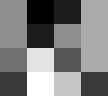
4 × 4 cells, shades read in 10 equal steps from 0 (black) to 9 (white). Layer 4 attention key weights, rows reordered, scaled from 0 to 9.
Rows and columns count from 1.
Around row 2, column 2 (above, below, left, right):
0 8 5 5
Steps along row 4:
up down down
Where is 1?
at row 1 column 3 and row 2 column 2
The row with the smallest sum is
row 1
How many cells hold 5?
3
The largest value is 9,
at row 4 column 2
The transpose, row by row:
5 5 4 2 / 0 1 8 9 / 1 5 3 7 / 6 6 6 2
